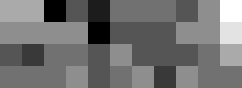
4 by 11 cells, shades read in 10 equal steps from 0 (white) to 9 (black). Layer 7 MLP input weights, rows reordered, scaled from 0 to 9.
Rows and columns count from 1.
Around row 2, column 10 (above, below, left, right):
4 5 4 1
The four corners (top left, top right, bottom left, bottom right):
3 0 5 5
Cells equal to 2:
0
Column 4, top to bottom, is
6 4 5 4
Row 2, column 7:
6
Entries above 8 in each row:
1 1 0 0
